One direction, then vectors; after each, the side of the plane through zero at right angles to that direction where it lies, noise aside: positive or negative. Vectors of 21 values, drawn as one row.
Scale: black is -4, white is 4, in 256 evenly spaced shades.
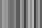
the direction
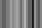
negative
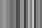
positive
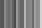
negative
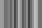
negative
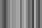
negative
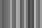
negative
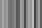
positive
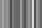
positive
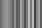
positive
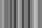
negative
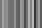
positive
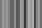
positive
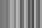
negative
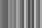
negative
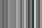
negative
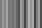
positive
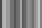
positive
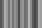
positive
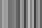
positive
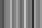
negative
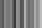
negative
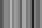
negative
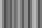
negative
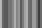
negative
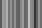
positive
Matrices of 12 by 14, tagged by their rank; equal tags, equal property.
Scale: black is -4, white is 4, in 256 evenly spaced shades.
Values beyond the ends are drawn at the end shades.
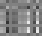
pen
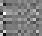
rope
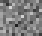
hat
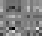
rope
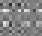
rope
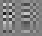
pen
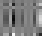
pen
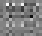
rope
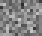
hat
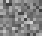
hat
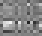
rope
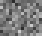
hat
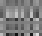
pen
